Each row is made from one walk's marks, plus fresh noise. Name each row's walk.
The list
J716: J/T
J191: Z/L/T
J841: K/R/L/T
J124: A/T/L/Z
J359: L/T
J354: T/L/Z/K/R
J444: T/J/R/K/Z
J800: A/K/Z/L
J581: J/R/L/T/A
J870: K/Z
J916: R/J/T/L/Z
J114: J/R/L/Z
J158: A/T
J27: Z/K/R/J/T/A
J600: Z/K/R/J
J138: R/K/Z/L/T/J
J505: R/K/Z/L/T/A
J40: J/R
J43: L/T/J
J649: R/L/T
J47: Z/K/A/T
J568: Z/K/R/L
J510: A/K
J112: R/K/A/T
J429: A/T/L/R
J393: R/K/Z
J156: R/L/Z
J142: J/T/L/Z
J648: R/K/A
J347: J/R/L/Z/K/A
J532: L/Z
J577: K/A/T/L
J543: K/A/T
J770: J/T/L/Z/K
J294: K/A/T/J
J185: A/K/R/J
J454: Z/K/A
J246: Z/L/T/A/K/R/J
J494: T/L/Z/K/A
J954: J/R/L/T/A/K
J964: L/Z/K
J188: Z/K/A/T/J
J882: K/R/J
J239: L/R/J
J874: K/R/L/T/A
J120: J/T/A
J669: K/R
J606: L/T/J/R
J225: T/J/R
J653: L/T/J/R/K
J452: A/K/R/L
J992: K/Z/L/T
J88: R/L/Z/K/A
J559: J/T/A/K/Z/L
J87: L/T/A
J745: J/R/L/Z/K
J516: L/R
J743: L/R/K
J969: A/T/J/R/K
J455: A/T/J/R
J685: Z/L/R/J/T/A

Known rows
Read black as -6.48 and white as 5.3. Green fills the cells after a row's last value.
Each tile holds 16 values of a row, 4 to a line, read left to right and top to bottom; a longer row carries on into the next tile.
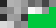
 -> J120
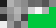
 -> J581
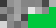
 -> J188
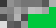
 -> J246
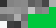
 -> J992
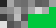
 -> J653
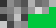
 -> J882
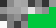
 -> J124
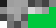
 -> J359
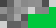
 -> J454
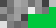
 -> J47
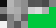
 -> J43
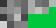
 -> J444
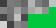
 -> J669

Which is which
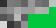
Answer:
J347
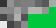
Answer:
J841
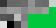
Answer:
J568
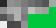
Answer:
J770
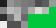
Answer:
J916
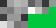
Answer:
J158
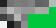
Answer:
J156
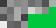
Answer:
J874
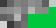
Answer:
J870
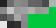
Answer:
J532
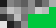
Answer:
J114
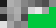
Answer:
J716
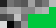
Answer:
J745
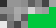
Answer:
J559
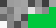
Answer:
J577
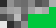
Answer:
J138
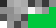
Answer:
J87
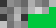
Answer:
J185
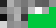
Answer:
J225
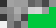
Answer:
J429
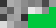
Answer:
J294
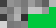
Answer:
J27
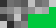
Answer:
J600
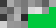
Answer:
J969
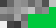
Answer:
J800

